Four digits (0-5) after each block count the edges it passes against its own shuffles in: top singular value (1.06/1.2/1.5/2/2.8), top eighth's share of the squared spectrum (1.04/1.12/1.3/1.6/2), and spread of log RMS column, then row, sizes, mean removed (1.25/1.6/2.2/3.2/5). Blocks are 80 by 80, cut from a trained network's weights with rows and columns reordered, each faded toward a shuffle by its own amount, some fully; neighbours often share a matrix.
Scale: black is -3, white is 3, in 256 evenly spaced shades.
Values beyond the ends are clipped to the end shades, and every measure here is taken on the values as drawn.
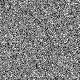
0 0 0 0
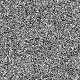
1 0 0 0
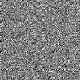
3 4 2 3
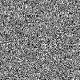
2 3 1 1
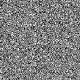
3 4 1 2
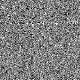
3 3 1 2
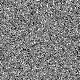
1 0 0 0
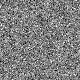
0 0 0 0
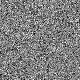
1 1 0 0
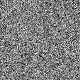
0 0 0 0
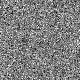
0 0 0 0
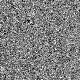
1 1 0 0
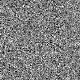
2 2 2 0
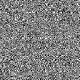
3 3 1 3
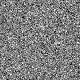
1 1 0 0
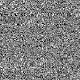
2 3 2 3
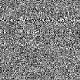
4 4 1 3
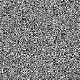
3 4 1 2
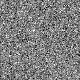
2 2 0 1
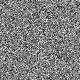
1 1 0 0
